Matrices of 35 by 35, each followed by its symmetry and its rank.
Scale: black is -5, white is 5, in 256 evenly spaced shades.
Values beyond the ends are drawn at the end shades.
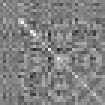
symmetric, rank five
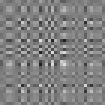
symmetric, rank two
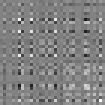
symmetric, rank two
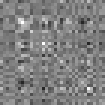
symmetric, rank three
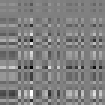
neither, rank one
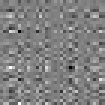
neither, rank three
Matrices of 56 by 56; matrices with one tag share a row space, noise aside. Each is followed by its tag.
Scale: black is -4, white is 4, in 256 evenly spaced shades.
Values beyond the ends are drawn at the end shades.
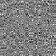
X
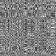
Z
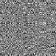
Z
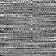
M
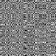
Z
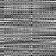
M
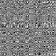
X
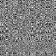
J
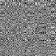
Z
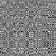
X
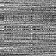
M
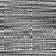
M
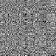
Z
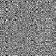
J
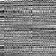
M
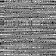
M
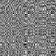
Z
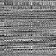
M
